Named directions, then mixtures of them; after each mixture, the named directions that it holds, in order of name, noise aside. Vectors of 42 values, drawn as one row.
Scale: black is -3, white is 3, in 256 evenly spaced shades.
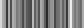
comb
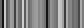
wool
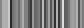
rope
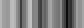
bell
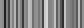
rope, wool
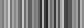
bell, rope, wool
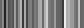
bell, rope, wool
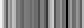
bell, comb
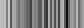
bell, comb, rope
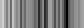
bell, comb, rope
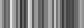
bell, rope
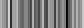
bell, comb, rope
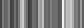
bell, rope
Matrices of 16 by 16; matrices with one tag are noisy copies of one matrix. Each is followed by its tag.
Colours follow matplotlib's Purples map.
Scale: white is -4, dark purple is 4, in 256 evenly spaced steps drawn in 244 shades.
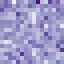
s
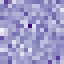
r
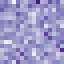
s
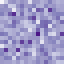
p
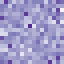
r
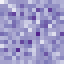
p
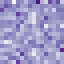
s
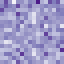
s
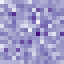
p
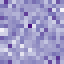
r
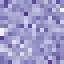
r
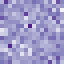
r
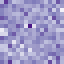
r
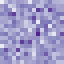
p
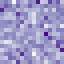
s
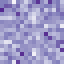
s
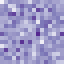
p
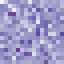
p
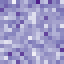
s
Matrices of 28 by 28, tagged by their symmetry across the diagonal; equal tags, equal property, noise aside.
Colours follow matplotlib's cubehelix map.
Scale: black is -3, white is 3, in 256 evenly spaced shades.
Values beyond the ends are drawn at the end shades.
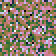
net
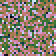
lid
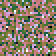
net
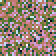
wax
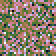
net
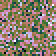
net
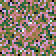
wax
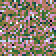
lid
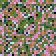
wax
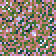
wax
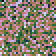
lid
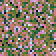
lid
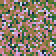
net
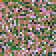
net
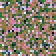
lid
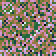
wax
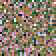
net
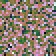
lid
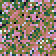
wax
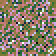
wax
